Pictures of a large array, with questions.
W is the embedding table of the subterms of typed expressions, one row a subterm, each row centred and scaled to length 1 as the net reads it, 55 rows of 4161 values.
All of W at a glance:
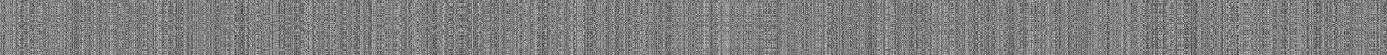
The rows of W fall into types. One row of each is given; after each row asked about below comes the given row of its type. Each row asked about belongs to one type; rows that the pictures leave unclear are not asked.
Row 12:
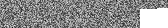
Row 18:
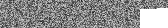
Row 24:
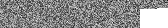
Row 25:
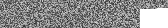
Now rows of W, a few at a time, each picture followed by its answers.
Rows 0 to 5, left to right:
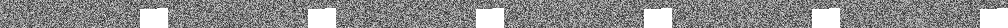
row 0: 24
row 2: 25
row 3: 12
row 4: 12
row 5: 12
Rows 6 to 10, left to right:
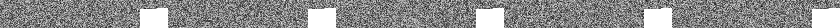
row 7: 18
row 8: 12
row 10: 25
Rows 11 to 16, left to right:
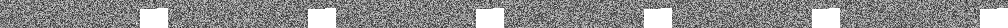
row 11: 25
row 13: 25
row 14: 18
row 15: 25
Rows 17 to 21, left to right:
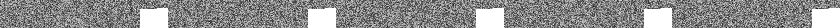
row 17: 12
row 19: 18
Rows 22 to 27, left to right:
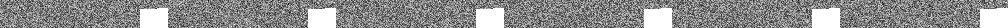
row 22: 24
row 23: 18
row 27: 18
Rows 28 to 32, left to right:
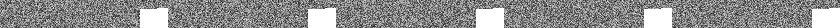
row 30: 12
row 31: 24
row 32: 18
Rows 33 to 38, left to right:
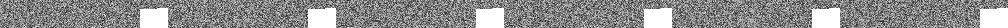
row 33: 24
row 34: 12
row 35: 18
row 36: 25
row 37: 12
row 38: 18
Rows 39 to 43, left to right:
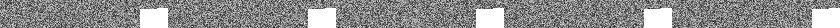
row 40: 25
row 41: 12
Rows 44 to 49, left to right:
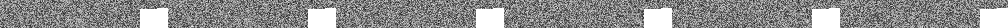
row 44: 12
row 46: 18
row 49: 18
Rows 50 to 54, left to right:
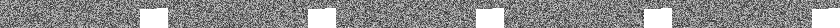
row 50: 18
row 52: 25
